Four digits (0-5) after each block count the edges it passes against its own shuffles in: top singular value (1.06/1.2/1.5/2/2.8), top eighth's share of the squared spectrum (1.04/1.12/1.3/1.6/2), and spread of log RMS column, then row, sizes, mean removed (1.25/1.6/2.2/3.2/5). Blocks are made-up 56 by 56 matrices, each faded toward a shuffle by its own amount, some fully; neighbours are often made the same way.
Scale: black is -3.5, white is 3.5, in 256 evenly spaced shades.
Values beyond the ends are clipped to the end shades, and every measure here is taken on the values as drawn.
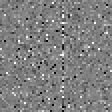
3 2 1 0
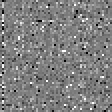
3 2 1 0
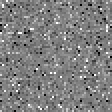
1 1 0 0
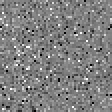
1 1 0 0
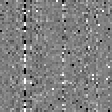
4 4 2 0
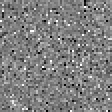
1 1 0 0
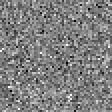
0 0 0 0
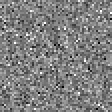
0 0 0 0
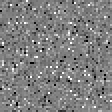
0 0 0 0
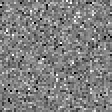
0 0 0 0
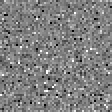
1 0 0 0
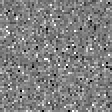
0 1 0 0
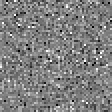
2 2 0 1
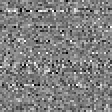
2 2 0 3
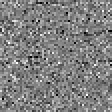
1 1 0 2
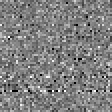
2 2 0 3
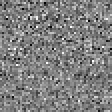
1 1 0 2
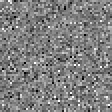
0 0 0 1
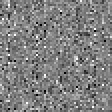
1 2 3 0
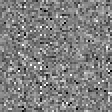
1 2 2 0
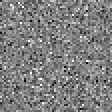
0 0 1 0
